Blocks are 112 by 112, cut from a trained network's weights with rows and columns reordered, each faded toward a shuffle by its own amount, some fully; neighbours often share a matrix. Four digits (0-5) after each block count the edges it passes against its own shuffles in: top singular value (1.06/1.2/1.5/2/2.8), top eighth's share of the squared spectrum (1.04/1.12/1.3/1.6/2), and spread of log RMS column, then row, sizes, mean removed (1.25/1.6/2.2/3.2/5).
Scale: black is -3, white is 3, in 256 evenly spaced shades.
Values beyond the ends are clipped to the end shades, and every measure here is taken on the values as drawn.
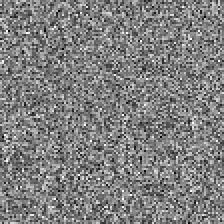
3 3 0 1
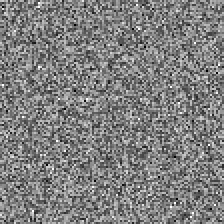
0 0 0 0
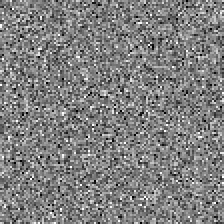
2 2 0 0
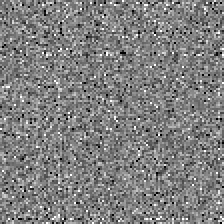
2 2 1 2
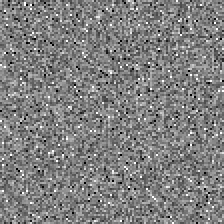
0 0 0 0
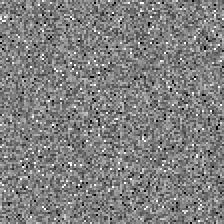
0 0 0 0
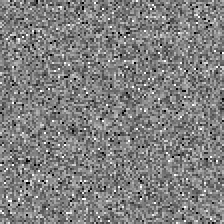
0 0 0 0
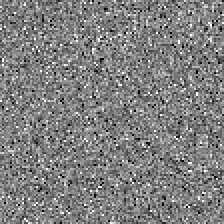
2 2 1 0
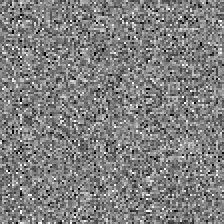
3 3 2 2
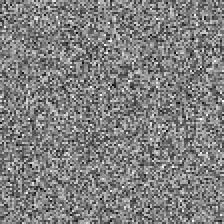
1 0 0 0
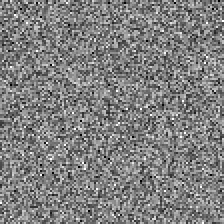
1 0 0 0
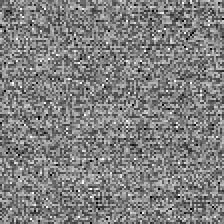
3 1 0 0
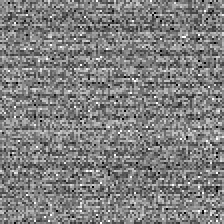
4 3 1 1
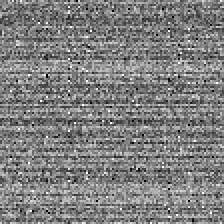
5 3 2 1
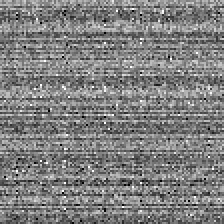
5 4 1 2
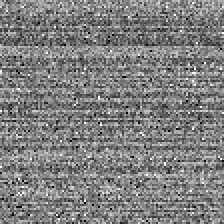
4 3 1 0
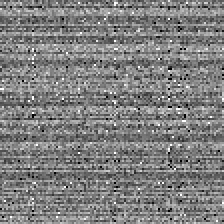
5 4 2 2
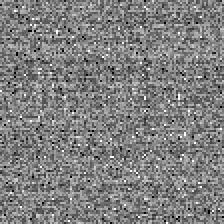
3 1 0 0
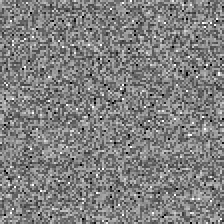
1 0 0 0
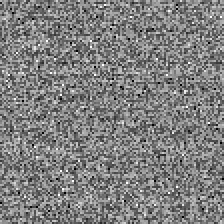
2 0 0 0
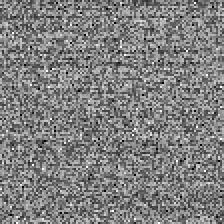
2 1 0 0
